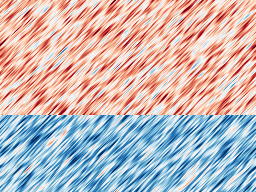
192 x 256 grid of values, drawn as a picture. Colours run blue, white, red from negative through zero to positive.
On average the colour sits 50% of the way up the scale. A horizontal seam about 60% of the way down splits the table, and the top part is higher. Streaks slant up to the right.
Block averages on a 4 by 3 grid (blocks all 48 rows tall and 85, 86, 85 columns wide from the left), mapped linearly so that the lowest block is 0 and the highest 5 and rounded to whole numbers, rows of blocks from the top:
555 / 555 / 222 / 000
